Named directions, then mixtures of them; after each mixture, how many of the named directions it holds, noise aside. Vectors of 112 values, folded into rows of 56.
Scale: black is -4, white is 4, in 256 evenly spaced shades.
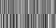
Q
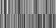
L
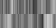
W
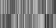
two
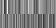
two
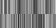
two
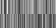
one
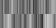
one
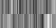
one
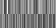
two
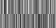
two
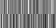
two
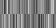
three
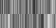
two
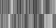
one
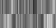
one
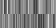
three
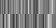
two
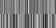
one
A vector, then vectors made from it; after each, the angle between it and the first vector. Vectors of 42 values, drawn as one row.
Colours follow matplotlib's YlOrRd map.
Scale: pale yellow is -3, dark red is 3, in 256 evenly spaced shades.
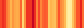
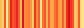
partly opposed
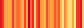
partly aligned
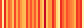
orthogonal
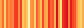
partly opposed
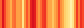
nearly parallel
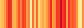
partly opposed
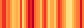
nearly parallel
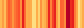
nearly opposite
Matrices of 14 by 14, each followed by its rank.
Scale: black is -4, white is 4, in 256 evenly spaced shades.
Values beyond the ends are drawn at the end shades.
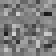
three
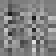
three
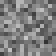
full rank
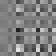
one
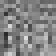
three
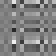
one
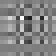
one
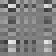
one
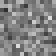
full rank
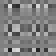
one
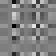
one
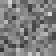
full rank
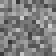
full rank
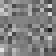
three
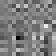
three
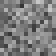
full rank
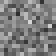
full rank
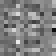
three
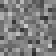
full rank
